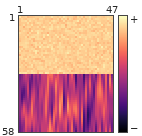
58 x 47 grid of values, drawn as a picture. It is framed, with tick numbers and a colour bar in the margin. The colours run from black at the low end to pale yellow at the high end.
It is made of 2 by 1 panels. Panel 1,1: very high, fine-grained, faint in contrast. Panel 2,1: middling, streaked downward, strong in contrast.
